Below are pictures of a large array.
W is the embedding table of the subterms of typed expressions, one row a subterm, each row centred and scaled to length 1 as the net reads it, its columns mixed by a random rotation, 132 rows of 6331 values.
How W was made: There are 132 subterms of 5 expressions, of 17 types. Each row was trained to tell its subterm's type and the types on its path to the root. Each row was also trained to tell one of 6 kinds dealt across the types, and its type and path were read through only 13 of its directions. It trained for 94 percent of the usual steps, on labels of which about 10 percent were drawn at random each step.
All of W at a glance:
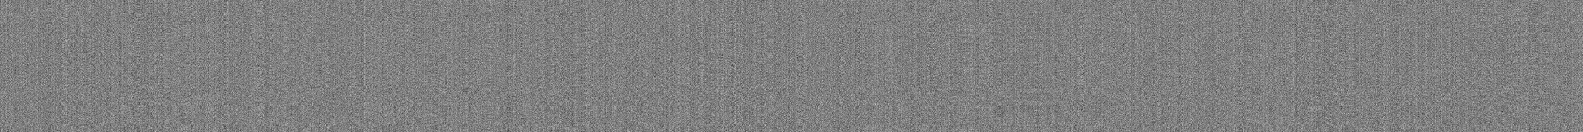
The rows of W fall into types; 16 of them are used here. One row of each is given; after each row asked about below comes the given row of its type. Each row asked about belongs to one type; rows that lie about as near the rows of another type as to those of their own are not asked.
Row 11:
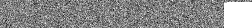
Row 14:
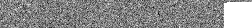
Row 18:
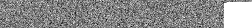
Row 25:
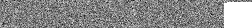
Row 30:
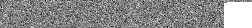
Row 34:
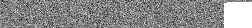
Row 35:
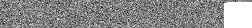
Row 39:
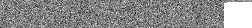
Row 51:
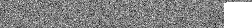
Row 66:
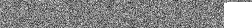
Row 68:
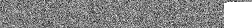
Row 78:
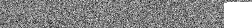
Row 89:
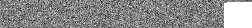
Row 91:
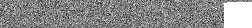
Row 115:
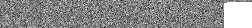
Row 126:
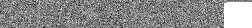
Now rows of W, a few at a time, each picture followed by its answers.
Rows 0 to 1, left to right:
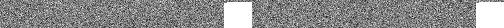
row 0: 66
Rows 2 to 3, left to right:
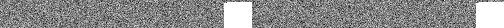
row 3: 89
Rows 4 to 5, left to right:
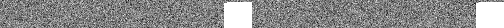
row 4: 68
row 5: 18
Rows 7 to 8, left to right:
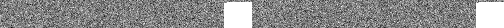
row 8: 14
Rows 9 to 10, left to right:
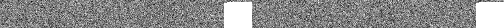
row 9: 11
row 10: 14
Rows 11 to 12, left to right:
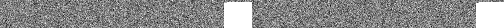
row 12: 89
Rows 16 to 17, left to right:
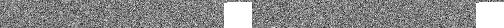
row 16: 91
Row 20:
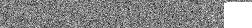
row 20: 11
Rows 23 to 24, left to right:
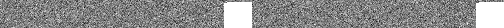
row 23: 39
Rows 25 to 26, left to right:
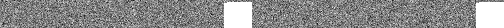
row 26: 126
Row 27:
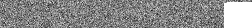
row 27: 68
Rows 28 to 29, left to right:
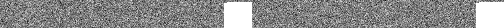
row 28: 35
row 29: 25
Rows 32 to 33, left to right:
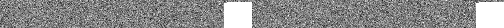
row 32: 35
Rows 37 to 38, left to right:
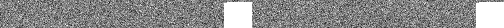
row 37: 51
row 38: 66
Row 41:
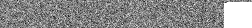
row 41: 30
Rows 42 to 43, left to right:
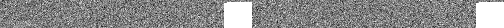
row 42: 34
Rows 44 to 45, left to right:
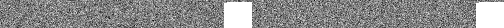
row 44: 66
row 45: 51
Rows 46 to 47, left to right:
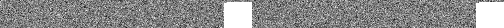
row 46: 39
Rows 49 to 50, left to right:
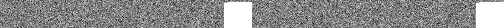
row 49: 11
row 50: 39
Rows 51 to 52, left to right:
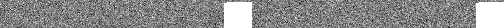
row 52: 35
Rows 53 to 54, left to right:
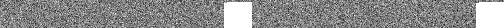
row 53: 25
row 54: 30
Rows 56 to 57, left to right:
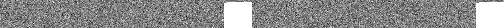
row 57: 126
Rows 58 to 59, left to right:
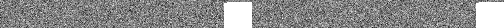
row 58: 51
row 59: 11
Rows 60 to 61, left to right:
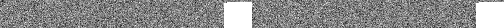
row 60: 126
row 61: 51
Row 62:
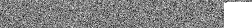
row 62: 91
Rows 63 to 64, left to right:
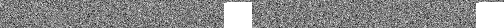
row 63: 78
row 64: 25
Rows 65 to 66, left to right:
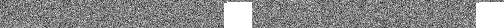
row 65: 34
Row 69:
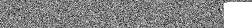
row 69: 35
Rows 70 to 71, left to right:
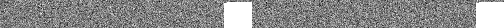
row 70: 89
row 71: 25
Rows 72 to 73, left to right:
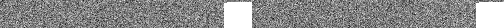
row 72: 126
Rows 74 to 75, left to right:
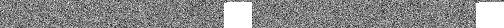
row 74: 18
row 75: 51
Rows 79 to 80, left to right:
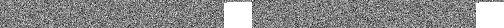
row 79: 51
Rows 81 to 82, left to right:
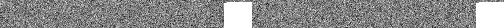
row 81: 51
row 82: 39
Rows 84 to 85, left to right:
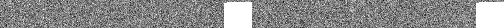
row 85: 11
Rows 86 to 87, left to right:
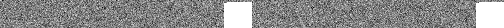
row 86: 68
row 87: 115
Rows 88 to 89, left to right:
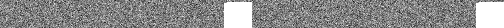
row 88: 18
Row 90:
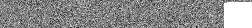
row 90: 11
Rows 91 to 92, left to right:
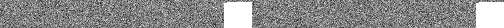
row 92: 89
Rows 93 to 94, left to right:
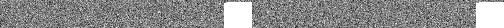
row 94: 25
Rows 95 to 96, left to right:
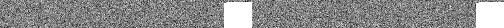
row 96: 68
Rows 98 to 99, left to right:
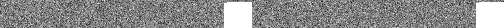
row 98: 126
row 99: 25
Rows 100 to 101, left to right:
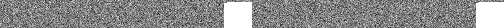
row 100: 68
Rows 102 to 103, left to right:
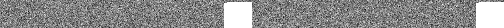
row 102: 66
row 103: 34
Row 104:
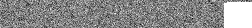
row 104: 34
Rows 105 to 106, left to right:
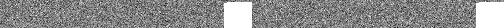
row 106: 115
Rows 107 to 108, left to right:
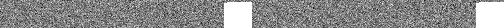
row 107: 25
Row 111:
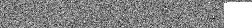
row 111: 115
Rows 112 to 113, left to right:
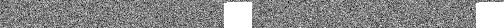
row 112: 34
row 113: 35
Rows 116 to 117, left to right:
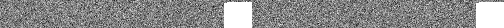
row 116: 66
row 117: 34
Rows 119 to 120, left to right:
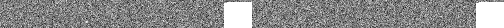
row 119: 14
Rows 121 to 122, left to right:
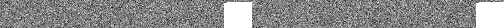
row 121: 89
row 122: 39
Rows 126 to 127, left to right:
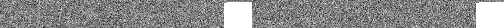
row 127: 68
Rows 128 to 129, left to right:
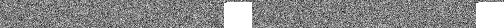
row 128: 68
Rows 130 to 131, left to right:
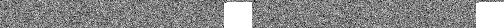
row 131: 34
